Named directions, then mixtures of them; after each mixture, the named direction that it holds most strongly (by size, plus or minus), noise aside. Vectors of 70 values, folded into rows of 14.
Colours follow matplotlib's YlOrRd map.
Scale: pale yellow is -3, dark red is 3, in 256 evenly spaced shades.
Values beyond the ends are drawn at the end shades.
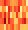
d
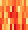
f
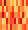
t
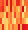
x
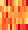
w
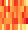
w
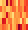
w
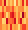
t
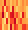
t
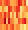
d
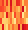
x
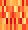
t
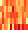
f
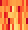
f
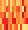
x
